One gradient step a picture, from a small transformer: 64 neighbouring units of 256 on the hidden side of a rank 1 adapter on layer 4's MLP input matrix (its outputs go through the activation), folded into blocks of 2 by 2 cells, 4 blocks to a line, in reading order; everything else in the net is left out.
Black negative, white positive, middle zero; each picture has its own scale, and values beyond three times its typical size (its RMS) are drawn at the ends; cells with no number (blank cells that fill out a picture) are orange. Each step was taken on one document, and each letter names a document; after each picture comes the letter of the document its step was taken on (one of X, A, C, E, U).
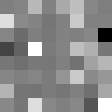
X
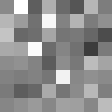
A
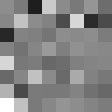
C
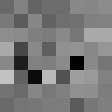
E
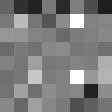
A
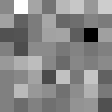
A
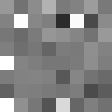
C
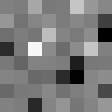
X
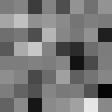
X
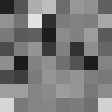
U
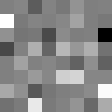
X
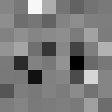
E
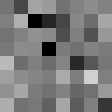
C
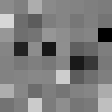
X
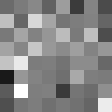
U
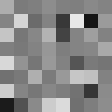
C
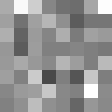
A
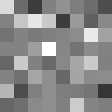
C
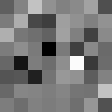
E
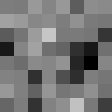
X
